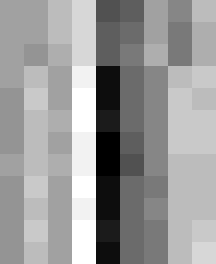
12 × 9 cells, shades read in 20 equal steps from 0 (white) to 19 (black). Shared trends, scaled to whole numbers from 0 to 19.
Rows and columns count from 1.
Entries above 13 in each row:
0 0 0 1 1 1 1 1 1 1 1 1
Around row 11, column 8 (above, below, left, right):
5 5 10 4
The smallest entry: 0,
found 5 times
